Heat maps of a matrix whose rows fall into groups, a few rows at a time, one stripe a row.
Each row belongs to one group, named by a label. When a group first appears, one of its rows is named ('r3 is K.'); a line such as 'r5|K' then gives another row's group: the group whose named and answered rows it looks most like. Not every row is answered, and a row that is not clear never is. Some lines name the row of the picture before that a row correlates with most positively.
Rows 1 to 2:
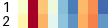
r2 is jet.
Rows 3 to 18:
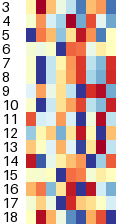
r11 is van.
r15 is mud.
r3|jet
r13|van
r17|mud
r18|jet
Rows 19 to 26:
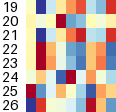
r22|jet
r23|jet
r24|mud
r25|van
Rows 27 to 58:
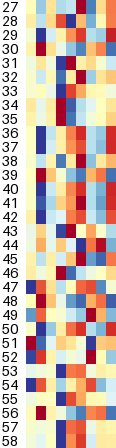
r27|mud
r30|jet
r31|mud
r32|mud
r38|mud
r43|mud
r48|jet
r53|mud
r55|mud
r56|jet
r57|mud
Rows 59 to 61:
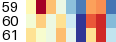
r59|jet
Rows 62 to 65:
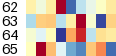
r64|mud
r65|jet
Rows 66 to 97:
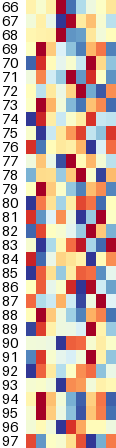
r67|mud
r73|jet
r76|van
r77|mud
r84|van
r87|van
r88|jet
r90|mud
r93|mud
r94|jet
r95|jet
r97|van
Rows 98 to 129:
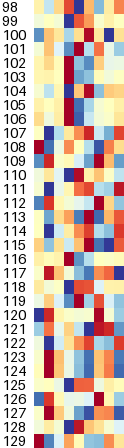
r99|mud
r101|mud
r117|jet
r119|mud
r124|jet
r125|mud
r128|mud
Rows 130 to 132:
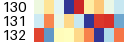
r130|mud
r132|van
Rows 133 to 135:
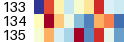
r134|jet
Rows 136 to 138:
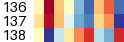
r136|jet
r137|jet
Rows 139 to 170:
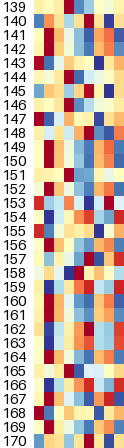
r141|jet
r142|jet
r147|van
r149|jet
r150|jet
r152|jet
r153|van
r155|van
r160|jet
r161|jet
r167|jet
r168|van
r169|jet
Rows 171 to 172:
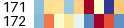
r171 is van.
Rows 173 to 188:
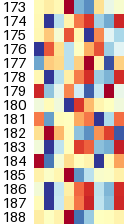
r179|van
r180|mud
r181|van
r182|jet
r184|van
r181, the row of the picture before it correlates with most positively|171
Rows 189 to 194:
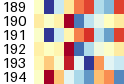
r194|jet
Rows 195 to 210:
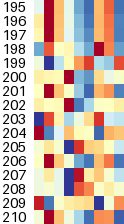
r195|jet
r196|jet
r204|van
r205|mud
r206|jet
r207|mud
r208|mud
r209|van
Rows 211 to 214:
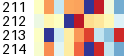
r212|mud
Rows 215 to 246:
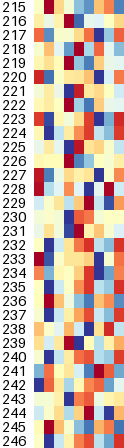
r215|jet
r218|mud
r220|van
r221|mud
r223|van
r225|mud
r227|van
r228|van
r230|mud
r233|van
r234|van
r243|mud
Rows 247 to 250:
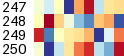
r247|mud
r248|jet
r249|van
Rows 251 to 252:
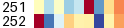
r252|van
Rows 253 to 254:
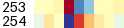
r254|mud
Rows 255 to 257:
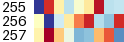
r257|jet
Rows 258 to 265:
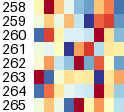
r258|jet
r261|mud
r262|mud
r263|van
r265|mud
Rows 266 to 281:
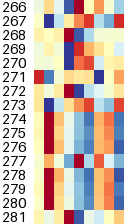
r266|mud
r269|mud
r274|jet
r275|jet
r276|jet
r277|mud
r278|jet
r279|jet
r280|jet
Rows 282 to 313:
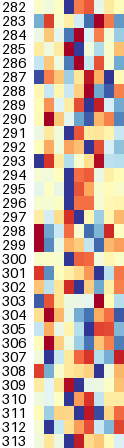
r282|mud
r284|mud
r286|mud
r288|van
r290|jet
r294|mud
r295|mud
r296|mud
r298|van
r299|van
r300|mud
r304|jet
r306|jet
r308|van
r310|mud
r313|mud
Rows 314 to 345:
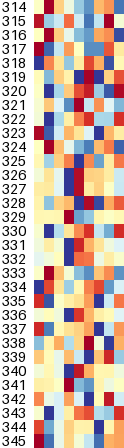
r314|jet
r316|jet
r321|mud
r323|van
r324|jet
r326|mud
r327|mud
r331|mud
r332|mud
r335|van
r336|mud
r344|van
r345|van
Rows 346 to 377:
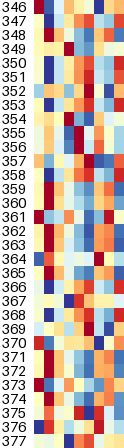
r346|van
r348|jet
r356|mud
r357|van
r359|jet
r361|van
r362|jet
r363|jet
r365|jet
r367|mud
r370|van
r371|jet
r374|jet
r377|mud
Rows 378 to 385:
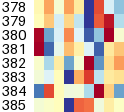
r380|van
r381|van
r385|mud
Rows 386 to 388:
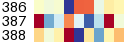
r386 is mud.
